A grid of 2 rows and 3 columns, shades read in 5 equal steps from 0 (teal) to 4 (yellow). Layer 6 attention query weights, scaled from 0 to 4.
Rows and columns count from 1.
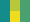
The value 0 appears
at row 1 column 1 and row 2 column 1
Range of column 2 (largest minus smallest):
1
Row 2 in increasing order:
0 1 4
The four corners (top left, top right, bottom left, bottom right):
0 1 0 1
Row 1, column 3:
1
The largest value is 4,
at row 2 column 2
